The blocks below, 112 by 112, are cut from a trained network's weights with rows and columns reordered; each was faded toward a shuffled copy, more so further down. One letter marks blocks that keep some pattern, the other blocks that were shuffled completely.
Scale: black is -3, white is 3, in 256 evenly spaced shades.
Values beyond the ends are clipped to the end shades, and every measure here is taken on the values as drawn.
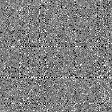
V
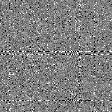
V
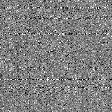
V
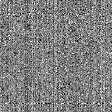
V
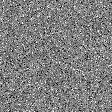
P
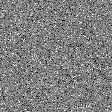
P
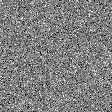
P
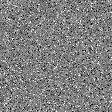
P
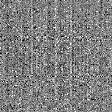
V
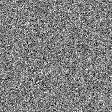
P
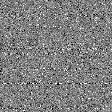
V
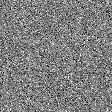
P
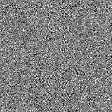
V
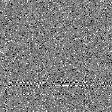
V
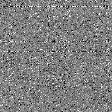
V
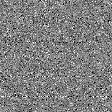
V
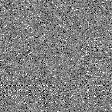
V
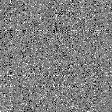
V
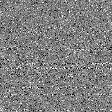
V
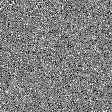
P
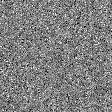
P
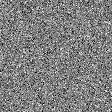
P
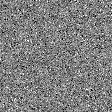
P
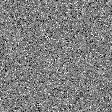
P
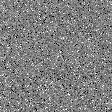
P
